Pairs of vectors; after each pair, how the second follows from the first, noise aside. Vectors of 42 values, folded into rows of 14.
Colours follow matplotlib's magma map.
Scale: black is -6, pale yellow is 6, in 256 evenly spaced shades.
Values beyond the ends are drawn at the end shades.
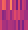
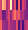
scaled up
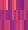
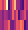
scaled up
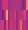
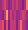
copied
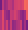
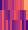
scaled up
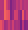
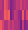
copied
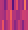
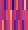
scaled up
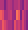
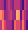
scaled up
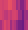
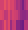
copied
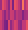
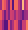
scaled up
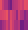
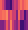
scaled up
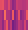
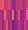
copied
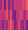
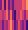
scaled up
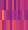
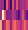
scaled up
